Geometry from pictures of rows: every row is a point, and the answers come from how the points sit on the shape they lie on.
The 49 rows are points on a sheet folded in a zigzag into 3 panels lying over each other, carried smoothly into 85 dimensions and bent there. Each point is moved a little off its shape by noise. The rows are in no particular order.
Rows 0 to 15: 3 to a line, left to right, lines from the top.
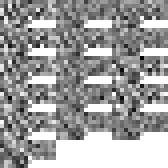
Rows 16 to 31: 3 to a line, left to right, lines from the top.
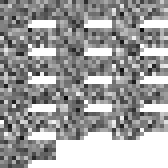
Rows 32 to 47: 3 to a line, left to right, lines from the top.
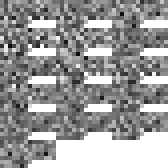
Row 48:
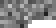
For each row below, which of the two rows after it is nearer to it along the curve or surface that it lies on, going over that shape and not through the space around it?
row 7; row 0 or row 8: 0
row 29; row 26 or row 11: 11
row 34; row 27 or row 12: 12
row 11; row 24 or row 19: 24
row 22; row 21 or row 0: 21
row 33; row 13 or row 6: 13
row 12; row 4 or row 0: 0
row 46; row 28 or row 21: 28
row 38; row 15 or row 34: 15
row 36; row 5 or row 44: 44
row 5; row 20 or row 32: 32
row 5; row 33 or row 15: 15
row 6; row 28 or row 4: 28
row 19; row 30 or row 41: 41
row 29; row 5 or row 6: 6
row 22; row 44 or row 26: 26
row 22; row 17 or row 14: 14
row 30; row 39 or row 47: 47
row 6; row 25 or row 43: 43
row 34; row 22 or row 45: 45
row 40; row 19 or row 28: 19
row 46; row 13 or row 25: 13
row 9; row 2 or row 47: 47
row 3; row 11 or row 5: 5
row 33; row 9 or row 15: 9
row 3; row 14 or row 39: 39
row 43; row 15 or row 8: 15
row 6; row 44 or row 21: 44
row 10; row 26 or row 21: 26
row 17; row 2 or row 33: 33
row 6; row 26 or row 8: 26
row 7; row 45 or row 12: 45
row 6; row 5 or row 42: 42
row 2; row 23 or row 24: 23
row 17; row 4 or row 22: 4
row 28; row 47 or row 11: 11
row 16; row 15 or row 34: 15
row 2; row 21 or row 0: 21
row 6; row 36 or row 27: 36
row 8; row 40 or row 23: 40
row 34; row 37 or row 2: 37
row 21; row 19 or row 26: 19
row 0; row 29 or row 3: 29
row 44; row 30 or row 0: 30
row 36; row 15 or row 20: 20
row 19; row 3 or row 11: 3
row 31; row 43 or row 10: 43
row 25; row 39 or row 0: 39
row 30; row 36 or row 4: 36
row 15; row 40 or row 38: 40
